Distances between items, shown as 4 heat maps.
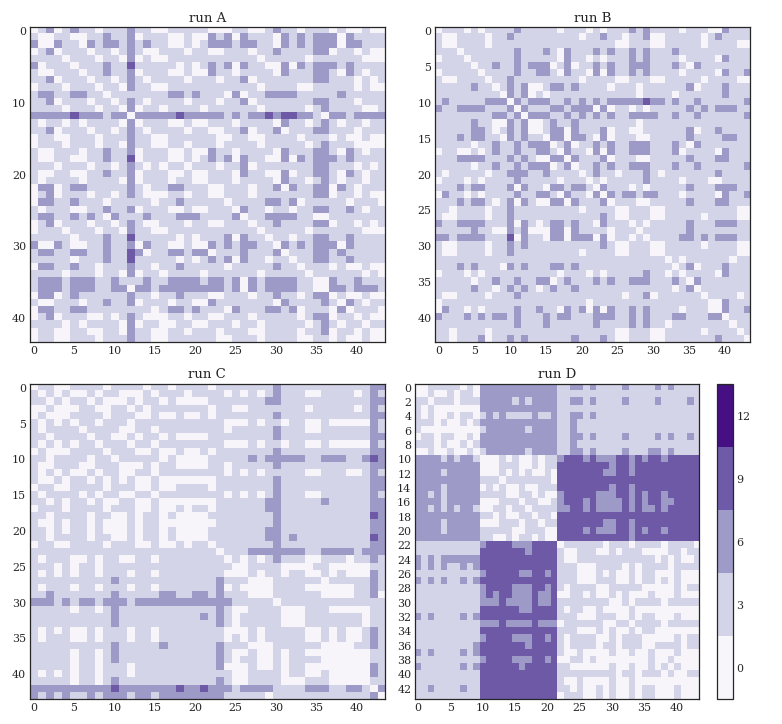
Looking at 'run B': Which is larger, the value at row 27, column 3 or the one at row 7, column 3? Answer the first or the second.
the first
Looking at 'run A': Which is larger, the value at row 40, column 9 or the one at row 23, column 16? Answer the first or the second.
the first
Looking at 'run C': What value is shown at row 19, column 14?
3
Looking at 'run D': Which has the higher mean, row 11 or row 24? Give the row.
11
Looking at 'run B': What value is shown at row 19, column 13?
6
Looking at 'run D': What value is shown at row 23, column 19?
9
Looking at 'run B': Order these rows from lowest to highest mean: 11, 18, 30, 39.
30, 39, 18, 11
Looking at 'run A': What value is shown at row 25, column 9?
6
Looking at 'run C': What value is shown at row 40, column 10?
3
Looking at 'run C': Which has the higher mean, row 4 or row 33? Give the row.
33
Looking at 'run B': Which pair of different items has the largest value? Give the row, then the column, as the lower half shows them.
29, 10
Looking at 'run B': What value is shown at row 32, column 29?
3
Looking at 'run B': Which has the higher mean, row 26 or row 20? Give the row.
20
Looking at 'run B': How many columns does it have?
44
